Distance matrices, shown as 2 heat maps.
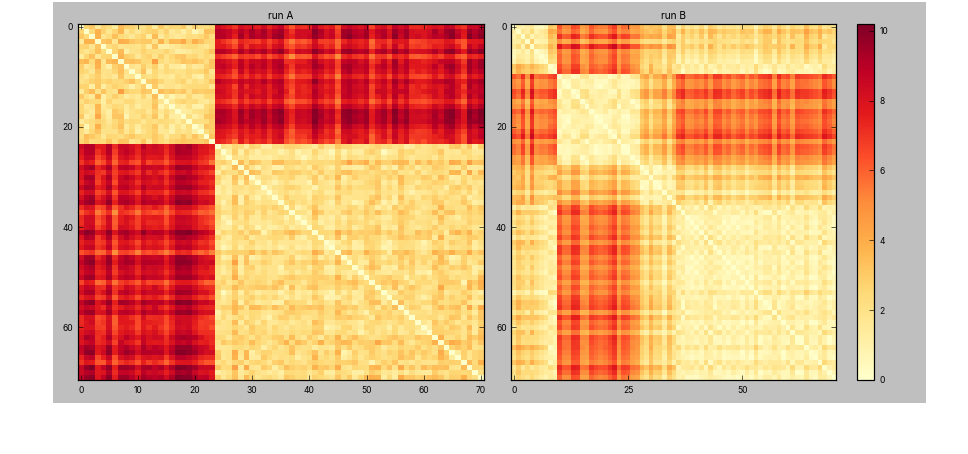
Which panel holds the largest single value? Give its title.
run A
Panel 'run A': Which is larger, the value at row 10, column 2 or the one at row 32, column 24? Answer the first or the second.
the first
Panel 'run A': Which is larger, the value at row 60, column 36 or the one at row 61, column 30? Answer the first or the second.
the second
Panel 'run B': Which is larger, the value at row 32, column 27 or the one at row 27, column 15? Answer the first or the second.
the first
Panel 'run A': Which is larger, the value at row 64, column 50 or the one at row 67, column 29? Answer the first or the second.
the first
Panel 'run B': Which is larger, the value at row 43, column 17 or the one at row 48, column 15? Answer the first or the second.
the first
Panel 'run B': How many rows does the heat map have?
71
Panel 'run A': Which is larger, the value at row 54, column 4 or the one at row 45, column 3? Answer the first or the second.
the first
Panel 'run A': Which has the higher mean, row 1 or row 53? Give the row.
1
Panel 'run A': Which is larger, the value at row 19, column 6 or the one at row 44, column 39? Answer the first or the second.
the first
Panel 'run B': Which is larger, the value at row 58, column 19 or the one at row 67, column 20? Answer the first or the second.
the first
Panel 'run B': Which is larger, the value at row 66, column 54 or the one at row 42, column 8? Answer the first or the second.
the second
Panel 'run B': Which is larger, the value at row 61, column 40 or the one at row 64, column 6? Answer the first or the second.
the second
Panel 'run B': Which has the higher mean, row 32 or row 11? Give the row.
11
